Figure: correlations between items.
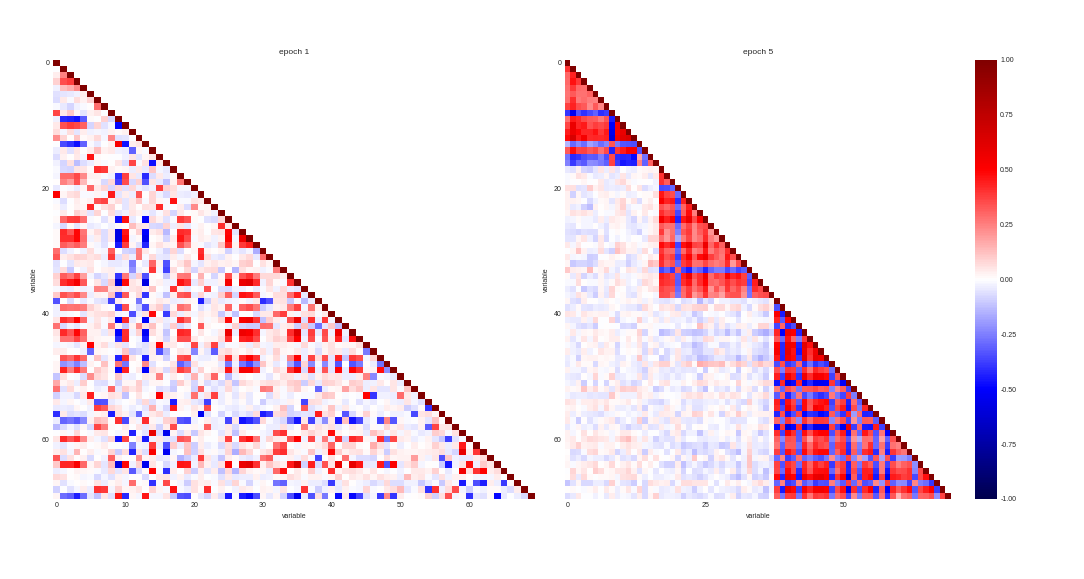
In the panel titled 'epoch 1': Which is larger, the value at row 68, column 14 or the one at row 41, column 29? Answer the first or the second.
the second
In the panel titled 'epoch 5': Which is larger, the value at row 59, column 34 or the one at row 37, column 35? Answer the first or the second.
the second
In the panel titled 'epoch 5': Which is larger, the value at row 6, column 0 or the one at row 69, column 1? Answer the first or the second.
the first
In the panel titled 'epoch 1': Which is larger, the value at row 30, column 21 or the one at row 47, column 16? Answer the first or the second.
the first
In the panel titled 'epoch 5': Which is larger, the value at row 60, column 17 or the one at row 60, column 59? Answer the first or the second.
the second
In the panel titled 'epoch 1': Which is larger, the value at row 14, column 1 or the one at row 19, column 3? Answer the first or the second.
the second
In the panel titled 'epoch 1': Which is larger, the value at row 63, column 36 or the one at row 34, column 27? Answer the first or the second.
the second
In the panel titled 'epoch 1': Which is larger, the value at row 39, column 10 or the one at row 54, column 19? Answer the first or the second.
the first
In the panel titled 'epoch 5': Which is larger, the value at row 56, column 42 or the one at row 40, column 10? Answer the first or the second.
the first
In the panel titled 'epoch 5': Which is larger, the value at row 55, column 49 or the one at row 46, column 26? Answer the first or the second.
the first
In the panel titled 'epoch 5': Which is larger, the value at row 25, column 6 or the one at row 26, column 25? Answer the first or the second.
the second
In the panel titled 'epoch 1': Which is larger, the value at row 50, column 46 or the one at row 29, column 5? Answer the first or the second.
the second
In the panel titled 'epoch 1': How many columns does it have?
70
